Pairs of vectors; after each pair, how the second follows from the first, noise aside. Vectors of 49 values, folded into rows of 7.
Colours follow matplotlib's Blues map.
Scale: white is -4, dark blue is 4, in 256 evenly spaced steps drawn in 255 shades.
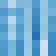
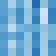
wrapped around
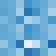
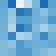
wrapped around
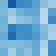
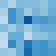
wrapped around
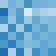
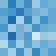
wrapped around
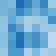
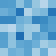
shuffled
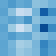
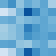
wrapped around
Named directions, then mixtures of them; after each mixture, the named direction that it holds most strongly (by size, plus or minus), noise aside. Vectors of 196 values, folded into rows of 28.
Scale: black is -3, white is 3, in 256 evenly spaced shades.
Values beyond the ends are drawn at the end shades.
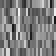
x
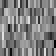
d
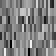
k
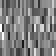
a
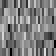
d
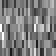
a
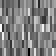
a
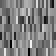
k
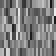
x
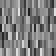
a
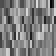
x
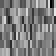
x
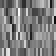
x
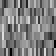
d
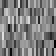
d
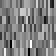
k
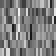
x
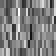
x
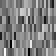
k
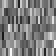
d
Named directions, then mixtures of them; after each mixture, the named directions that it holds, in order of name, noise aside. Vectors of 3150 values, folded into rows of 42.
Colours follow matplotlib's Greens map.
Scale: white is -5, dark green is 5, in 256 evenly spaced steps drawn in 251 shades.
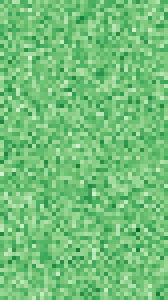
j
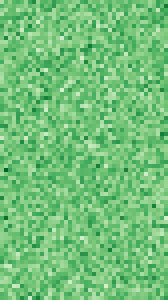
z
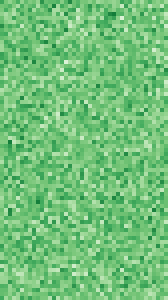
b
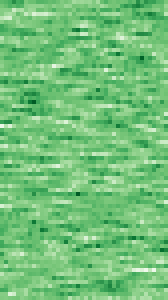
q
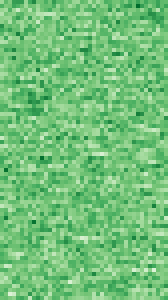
q, z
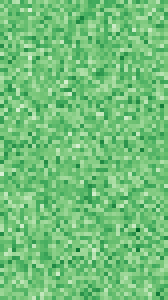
j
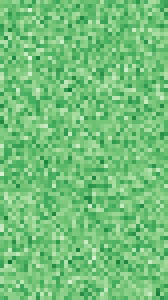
j, z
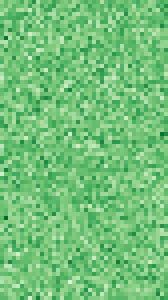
j, z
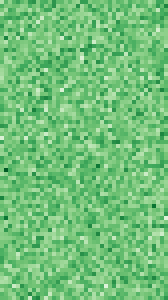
z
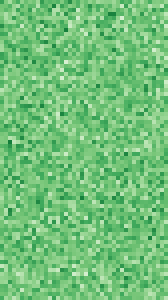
b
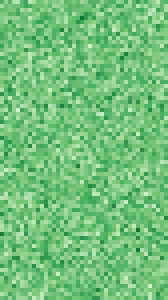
j, z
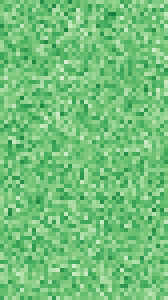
b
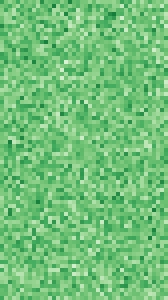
b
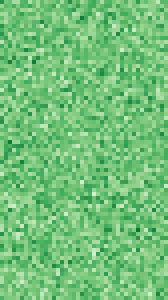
b, j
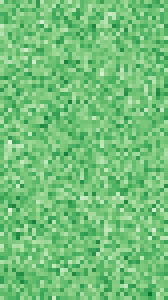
b, j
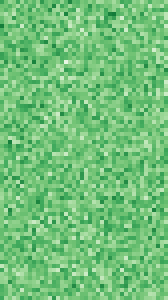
b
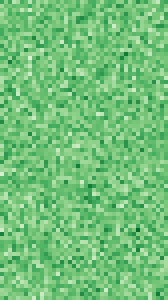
j
